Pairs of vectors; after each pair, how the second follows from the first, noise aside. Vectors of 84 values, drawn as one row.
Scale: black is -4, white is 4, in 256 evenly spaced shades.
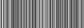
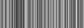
shuffled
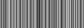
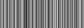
wrapped around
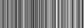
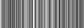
wrapped around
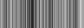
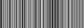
shuffled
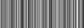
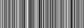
shuffled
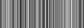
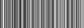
shuffled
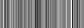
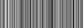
shuffled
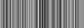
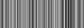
wrapped around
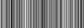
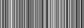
wrapped around
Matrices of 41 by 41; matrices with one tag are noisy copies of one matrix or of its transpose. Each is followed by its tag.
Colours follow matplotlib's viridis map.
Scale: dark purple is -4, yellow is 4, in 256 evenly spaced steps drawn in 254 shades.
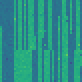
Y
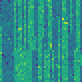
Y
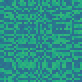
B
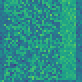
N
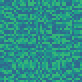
B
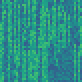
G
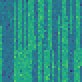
Y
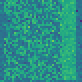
N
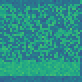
N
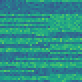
Y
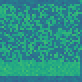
N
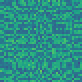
B
